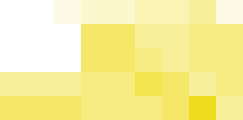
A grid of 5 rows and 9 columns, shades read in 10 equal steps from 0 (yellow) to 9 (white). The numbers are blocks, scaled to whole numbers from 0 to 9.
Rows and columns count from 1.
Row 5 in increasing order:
0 3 3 3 3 4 4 4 5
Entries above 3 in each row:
9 7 7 7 4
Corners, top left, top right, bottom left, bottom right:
9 8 3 5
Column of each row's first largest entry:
1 1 1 1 9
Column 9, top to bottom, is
8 4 4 4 5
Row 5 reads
3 3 3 4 4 4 3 0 5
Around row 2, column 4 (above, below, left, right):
7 3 9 3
